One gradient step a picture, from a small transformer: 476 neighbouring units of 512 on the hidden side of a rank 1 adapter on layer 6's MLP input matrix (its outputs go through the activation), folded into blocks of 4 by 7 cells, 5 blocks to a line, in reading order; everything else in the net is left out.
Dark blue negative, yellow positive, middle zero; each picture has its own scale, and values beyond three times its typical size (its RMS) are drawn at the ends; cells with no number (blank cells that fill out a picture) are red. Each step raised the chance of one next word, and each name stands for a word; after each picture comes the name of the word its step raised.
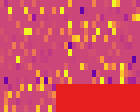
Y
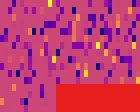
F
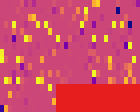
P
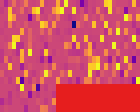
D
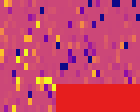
P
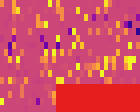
P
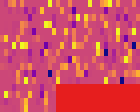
Y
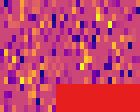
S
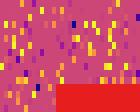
D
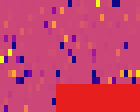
F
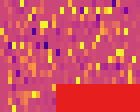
P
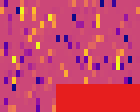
S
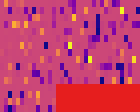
Y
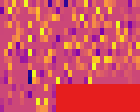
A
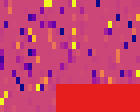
D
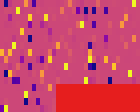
A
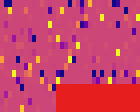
F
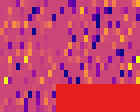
S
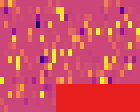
Y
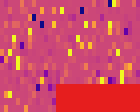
Y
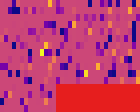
A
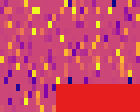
F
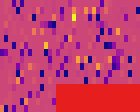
A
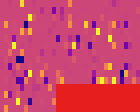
A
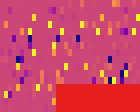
A
